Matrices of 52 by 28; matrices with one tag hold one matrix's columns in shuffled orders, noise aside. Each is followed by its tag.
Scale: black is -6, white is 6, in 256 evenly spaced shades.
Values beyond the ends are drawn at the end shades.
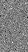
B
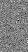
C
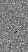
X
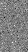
B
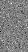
X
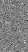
C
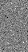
B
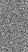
B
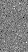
B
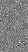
C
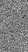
B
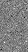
B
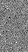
B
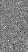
X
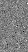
X
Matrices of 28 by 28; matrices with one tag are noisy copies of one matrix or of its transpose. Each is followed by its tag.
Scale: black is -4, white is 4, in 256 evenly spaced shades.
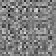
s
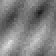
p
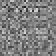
s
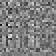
s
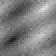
p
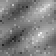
p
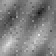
p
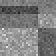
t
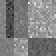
t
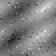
p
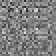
s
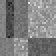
t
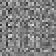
s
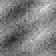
p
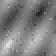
p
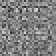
s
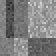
t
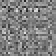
s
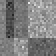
t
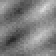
p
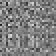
s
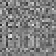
s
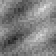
p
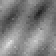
p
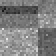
t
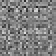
s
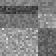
t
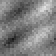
p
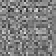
s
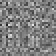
s
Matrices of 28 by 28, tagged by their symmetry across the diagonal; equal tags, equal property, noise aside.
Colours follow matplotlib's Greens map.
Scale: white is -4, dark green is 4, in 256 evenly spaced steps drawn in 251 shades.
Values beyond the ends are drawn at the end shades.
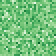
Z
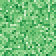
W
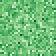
W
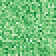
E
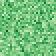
Z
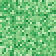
W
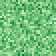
E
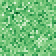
W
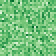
E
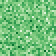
E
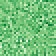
E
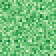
W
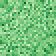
W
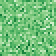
E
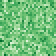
Z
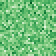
Z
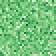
Z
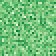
W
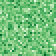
E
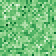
W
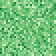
Z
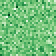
E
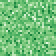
Z
